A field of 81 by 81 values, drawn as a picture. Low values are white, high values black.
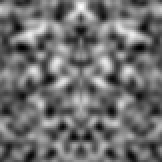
There is no overall slope. The values follow a bell shape. It is mirror symmetric from left to right. No lone cell stands out from its neighbours. The field is mottled with small blotches. There is no seam.
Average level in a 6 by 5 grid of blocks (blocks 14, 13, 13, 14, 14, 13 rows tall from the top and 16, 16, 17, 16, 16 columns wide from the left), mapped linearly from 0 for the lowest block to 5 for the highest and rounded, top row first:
32023 / 41414 / 21112 / 52125 / 33333 / 52325
